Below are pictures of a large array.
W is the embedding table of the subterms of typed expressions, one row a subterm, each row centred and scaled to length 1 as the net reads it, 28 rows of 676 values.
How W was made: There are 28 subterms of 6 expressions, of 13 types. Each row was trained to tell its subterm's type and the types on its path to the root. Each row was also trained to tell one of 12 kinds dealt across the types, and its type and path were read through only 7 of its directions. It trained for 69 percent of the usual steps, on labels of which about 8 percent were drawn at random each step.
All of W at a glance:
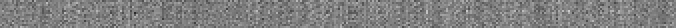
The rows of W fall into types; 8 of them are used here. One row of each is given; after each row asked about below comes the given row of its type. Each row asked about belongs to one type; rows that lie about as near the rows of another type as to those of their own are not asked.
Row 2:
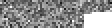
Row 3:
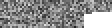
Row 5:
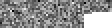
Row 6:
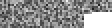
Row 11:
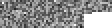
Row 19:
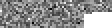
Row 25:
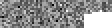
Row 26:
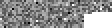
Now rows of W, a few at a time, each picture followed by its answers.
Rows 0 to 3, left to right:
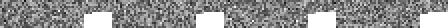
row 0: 19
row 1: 6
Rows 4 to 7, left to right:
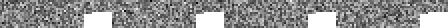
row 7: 19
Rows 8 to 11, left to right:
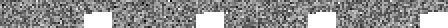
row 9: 25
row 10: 26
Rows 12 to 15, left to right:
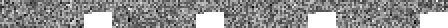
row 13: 19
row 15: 2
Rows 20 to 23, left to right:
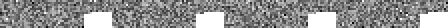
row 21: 11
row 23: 26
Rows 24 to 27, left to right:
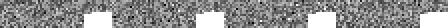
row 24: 2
